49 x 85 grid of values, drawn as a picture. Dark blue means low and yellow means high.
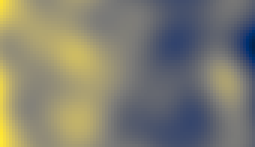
Ninth with the lowest average: top right. Grain: smooth. Roughest part: middle right. Average level on the scale: 50%. Slope: up to the left.
